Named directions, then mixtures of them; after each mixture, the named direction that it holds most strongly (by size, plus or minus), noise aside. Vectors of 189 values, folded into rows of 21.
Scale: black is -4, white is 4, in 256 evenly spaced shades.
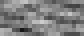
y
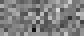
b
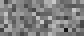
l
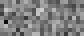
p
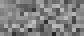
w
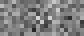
b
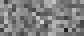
l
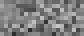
w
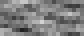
y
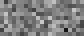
l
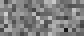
l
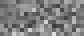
w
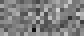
b
